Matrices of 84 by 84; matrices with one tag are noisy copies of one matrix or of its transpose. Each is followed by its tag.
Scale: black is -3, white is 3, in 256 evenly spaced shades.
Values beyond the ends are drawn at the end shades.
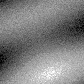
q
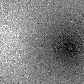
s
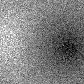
s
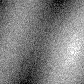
q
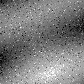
q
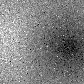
s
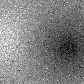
s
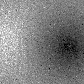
s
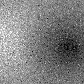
s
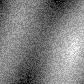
q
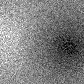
s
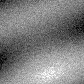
q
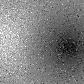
s
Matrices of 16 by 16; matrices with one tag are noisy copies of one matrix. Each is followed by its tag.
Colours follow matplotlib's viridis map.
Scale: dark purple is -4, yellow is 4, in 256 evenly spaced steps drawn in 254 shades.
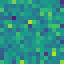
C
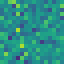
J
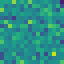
C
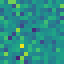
J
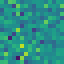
J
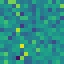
J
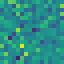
J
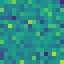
C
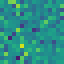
J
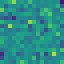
C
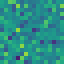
J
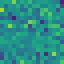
C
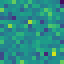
C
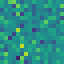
J
